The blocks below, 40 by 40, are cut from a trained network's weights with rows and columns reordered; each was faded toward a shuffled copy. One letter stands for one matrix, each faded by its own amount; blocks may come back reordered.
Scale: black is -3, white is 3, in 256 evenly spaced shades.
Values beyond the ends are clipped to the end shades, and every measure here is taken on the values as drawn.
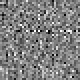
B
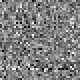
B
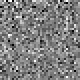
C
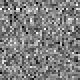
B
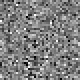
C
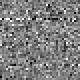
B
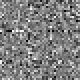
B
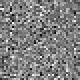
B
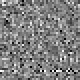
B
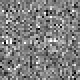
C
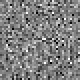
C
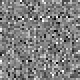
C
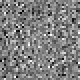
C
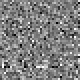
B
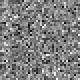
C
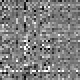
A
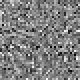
B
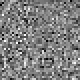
B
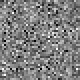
B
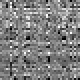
A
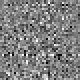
B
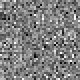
C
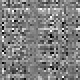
A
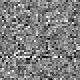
B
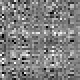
A
